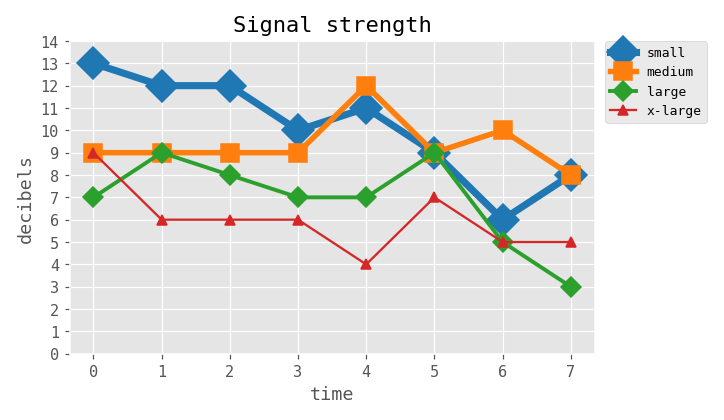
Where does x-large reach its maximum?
0
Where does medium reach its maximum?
4
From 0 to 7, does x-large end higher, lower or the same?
lower
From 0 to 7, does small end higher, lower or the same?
lower
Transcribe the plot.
Title: Signal strength
x-axis: time, ticks 0 1 2 3 4 5 6 7
y-axis: decibels, ticks 0 1 2 3 4 5 6 7 8 9 10 11 12 13 14
Legend: small, medium, large, x-large
Values:
small: 13 12 12 10 11 9 6 8
medium: 9 9 9 9 12 9 10 8
large: 7 9 8 7 7 9 5 3
x-large: 9 6 6 6 4 7 5 5
